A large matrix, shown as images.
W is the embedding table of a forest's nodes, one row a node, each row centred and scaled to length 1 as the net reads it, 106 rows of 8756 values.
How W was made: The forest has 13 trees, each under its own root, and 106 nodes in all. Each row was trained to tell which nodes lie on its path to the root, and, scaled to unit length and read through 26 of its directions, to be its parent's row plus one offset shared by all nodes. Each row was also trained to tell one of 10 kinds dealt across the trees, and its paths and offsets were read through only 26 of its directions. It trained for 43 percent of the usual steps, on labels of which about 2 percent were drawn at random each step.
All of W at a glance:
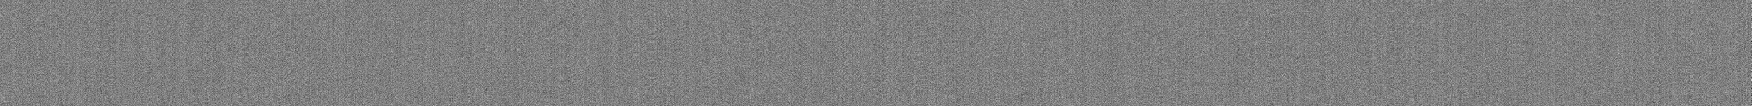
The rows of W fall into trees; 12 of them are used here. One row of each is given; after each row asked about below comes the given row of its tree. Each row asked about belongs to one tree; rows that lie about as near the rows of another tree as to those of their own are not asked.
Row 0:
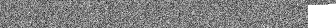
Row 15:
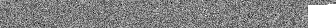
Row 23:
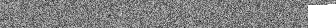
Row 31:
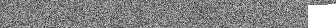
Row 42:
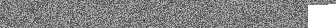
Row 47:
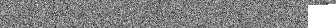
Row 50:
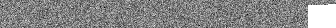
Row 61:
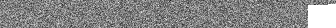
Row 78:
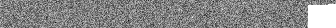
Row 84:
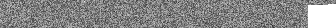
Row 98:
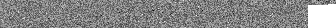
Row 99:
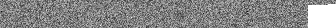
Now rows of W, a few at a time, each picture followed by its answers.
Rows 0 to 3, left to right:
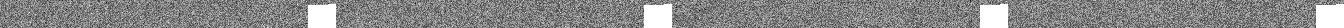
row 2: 47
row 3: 23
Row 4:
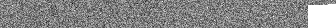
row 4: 0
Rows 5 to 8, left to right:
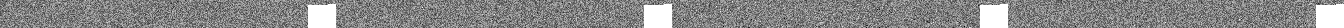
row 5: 31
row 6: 61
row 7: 61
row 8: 98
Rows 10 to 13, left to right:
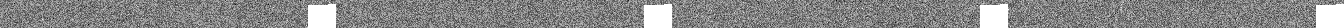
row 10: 47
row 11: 84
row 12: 61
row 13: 47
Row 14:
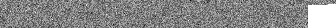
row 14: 15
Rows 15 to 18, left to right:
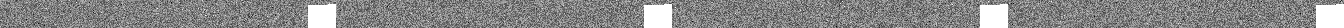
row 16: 98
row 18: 0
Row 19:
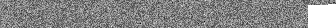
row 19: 98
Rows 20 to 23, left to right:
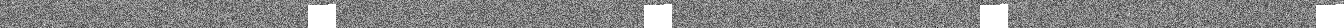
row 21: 42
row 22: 0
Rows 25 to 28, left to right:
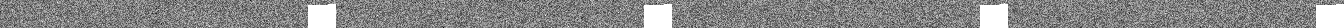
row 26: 61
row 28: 15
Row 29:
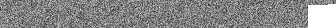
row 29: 15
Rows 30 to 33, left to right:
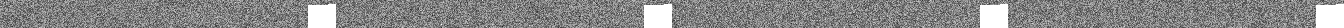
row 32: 0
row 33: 61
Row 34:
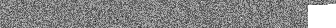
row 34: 61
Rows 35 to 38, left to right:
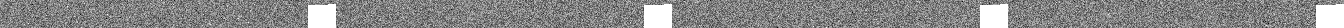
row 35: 15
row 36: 15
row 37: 0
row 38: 50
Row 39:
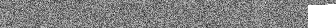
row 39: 78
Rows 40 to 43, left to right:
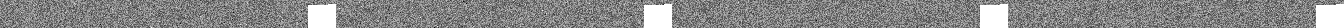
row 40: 50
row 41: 47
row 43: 23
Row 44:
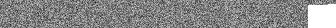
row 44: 78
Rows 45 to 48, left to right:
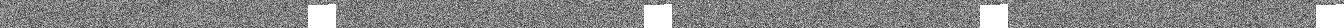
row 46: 98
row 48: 15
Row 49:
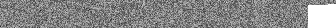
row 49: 78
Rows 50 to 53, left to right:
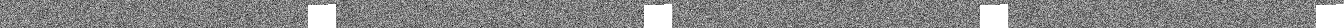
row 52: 61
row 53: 99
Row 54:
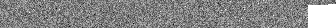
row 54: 0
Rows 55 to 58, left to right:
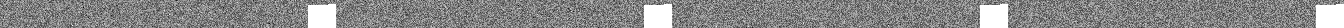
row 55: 0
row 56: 61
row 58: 84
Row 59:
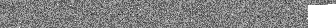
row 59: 78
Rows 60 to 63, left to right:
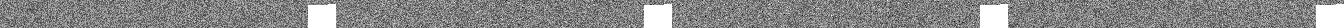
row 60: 42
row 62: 50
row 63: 78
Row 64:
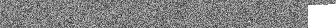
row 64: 50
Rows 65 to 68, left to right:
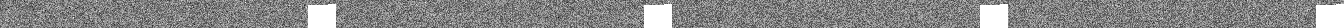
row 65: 31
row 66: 98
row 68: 61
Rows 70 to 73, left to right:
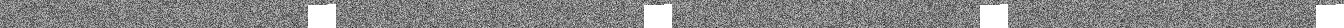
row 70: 47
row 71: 47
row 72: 23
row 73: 99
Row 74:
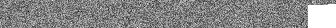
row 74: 78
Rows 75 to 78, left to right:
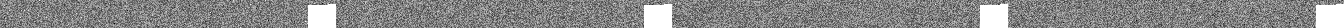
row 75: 61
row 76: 50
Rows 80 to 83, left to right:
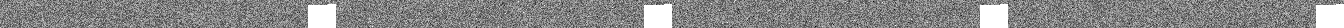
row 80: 47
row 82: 98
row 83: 99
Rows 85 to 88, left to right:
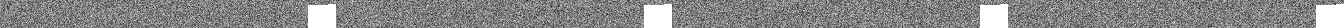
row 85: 98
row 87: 47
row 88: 0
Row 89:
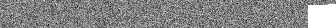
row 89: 0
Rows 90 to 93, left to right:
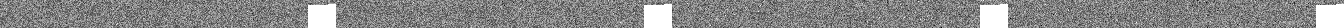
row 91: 47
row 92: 15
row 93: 47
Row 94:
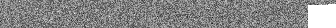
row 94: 98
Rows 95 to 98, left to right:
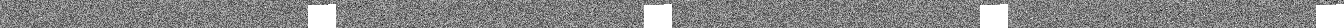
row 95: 98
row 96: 78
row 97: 78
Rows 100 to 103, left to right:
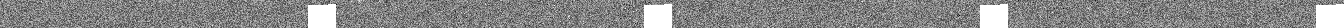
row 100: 98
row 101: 0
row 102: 31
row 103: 99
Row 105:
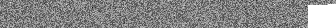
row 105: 99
